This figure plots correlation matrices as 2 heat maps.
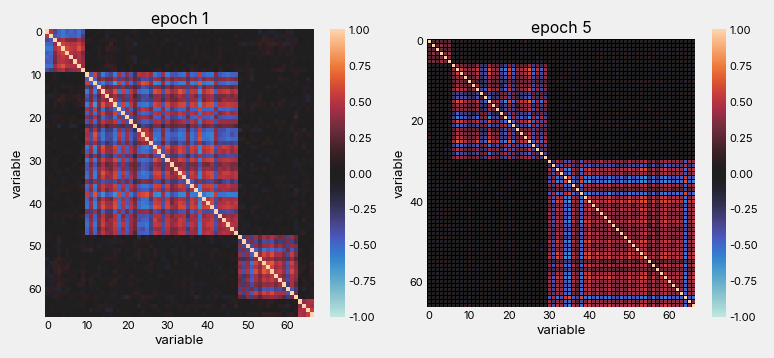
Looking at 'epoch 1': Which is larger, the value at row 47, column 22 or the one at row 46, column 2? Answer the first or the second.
the first
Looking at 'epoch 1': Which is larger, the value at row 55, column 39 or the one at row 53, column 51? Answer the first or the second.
the first
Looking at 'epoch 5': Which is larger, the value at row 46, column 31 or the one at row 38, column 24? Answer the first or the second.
the second
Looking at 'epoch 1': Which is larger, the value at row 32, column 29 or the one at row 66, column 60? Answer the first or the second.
the second
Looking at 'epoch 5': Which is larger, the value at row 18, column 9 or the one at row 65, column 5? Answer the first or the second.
the second
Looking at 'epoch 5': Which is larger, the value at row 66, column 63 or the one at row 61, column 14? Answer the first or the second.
the first
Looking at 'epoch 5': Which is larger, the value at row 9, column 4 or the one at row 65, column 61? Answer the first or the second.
the second
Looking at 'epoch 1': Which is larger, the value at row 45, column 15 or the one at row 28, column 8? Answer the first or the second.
the first
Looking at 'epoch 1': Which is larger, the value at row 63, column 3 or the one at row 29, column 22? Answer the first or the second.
the first
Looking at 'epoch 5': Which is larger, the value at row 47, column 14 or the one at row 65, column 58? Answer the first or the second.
the second
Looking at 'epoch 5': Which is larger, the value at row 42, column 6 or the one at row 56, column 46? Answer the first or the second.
the second
